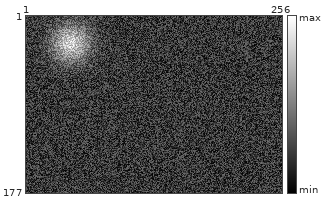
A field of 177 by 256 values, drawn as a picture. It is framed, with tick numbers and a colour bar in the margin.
Odd rows or columns: none. Stripes: none. Mirror symmetry: none. Bumps: one, in the top left.
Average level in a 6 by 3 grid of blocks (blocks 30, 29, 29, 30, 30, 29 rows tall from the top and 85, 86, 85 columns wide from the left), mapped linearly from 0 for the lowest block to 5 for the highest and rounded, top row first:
500
400
000
000
000
000
